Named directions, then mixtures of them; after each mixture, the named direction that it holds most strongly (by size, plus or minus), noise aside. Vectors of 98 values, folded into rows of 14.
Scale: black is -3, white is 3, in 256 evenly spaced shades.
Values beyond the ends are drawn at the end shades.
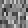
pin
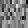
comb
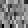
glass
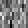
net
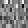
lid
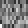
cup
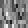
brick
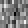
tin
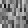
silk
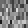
cup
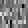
net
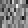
comb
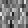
net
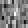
tin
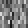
net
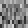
cup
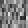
pin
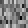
brick
